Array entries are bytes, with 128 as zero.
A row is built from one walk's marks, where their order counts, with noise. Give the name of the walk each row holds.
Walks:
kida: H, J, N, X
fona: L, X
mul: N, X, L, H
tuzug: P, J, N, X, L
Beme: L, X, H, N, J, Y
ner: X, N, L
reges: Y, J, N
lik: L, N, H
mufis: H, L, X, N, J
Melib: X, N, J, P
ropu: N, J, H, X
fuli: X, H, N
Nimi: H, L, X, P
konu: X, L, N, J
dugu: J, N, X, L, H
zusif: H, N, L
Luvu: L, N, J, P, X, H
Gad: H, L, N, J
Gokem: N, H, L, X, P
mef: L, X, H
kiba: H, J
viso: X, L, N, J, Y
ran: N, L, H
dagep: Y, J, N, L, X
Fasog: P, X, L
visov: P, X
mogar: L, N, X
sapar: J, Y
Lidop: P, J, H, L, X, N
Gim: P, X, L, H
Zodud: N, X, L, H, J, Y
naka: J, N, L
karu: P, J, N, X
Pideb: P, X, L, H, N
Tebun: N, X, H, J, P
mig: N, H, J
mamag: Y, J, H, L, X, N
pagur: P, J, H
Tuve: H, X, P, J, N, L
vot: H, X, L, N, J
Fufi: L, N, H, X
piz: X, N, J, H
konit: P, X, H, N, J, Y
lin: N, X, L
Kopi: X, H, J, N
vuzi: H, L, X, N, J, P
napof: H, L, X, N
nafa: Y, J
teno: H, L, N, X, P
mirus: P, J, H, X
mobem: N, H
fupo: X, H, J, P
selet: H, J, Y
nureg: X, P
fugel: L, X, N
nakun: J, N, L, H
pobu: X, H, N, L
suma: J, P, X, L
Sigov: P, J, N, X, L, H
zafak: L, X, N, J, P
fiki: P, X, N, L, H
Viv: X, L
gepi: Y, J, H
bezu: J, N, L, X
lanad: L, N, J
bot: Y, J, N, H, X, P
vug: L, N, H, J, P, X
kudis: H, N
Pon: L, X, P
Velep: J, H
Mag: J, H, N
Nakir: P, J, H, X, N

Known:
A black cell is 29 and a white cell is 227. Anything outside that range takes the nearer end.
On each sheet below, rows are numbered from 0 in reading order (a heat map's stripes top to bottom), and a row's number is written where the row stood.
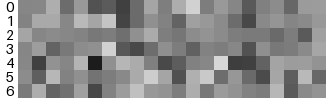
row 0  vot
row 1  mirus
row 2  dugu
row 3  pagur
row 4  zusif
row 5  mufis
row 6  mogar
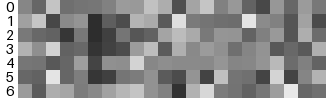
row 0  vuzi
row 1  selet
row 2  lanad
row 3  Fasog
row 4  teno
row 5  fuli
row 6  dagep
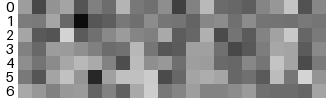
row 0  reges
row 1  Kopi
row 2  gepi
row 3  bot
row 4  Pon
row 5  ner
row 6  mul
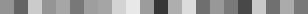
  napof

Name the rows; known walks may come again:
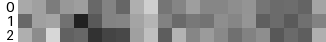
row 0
mul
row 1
Tebun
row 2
Fasog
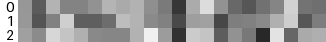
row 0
bezu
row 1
nafa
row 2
fugel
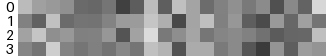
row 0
Viv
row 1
vuzi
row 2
lin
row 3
zafak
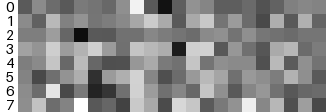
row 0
mobem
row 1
mufis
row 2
Kopi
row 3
fona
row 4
Beme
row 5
ran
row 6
visov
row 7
sapar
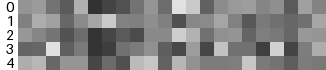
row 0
viso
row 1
karu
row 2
konu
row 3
fuli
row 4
Zodud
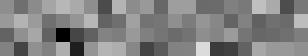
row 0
Pon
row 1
tuzug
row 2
fupo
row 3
zusif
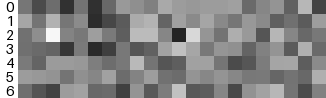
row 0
Gad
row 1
Gim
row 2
mef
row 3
lanad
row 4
bot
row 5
Sigov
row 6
nureg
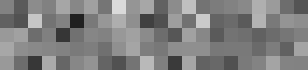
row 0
Nimi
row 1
pobu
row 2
kida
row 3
dugu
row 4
Velep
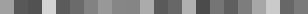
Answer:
gepi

